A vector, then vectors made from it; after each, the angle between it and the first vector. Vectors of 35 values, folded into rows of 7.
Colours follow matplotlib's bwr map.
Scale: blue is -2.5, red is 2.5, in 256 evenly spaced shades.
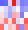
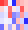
nearly opposite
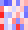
partly aligned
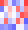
partly opposed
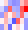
partly opposed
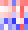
nearly opposite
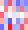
orthogonal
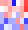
nearly opposite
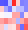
nearly parallel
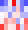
nearly parallel
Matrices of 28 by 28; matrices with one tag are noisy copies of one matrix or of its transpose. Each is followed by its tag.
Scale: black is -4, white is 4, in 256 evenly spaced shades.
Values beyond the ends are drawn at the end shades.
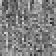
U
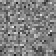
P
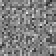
P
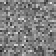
P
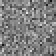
P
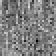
U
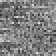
U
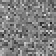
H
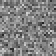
H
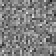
P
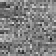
U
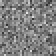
P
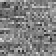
U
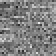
U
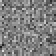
P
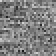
U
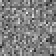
P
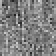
U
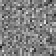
P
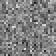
H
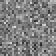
H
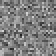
H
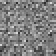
P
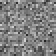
P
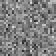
H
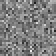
H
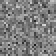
H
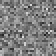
H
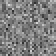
H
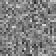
H
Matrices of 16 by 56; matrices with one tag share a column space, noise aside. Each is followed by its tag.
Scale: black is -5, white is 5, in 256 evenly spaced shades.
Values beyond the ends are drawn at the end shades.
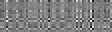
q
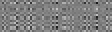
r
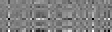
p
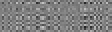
r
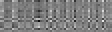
q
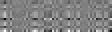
p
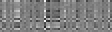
q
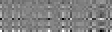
p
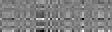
p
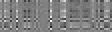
q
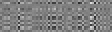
r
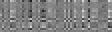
q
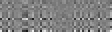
p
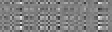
r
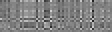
q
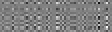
r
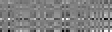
p
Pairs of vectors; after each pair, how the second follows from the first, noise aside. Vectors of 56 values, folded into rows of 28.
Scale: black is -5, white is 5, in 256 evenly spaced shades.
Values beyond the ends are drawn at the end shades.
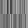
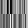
scaled up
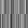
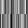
scaled up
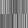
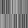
negated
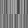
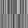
negated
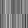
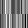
scaled up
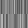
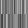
negated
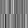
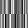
scaled up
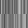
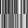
scaled up
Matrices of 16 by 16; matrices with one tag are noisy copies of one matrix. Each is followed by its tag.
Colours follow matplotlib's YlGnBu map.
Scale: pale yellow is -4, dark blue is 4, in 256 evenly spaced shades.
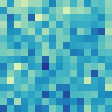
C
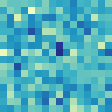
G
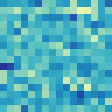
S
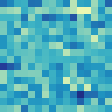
S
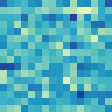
S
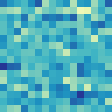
S
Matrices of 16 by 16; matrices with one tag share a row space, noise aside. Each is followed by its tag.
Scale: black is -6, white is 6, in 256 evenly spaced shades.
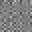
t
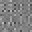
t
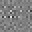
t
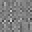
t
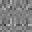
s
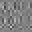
t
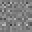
s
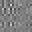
t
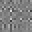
t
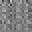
s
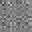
s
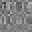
s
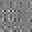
t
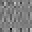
t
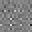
t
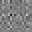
s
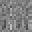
s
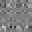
s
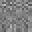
s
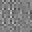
t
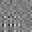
t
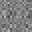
s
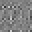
t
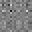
s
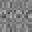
s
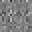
s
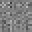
s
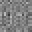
s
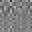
t
